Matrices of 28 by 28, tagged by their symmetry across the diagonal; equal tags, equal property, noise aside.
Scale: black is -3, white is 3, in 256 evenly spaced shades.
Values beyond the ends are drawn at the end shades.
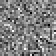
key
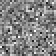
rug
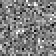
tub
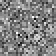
rug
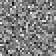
tub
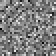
rug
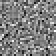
key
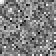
rug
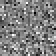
key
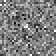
rug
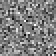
key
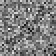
rug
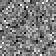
rug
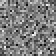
rug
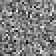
key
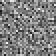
key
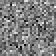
tub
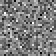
tub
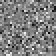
key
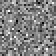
tub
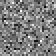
tub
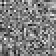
key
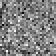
tub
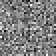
key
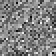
rug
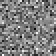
tub
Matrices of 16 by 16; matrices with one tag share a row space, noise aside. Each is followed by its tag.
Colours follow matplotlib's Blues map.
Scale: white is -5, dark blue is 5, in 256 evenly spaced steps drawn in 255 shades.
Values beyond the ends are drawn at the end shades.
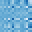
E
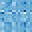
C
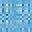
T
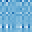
T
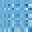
E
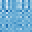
T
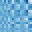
E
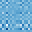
T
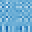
T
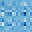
C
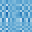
T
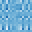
T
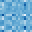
C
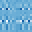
T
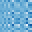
E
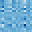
C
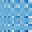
E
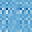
T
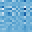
C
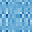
T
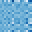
E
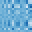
E
